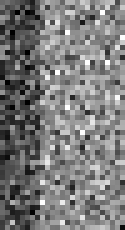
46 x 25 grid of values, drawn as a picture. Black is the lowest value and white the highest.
The values follow a bell shape. The right part is higher, past a seam about 30% of the way across. There are no regular stripes.
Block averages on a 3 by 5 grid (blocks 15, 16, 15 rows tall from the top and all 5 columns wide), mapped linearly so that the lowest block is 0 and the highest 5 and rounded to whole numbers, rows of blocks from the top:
1 2 5 5 5
0 2 5 5 5
1 3 4 5 4
